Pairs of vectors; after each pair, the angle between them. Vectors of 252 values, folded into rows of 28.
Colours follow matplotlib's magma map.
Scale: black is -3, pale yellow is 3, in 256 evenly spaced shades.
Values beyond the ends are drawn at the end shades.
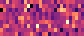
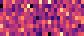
partly aligned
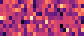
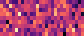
orthogonal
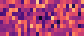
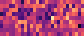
nearly parallel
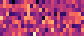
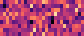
partly opposed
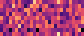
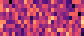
orthogonal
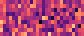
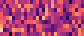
partly aligned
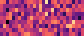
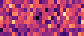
orthogonal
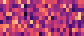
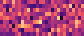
orthogonal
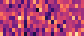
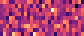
partly opposed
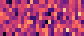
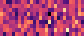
nearly parallel
